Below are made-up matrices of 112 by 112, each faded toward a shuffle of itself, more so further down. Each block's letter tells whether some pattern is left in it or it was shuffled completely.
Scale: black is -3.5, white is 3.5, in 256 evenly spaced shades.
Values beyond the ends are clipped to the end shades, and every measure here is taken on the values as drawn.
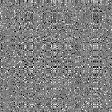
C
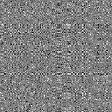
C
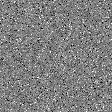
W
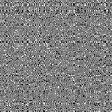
C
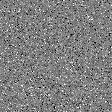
W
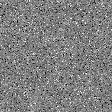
W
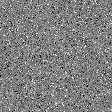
W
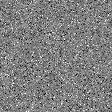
W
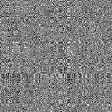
C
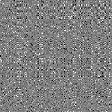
C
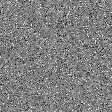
W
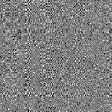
C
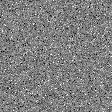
W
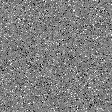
W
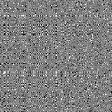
C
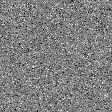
W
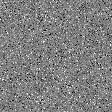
W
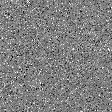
W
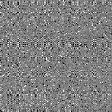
C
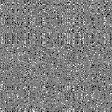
C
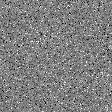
W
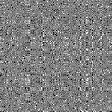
C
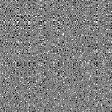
C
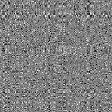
C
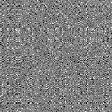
C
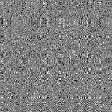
C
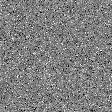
W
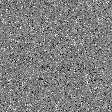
W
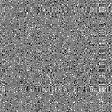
C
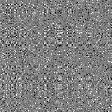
C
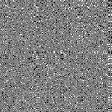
C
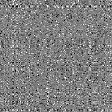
C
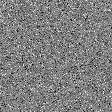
W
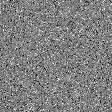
W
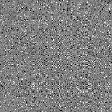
C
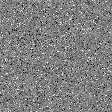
W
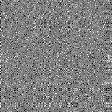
C
